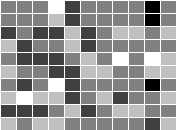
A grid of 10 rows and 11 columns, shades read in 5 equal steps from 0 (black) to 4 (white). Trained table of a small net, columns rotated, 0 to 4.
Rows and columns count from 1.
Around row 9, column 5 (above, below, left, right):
1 2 2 1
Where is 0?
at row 1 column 10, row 2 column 10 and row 7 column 10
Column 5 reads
1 1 3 3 2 1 1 1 3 2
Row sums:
21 20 22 22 25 25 20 27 21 25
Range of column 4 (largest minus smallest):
3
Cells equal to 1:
22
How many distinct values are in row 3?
3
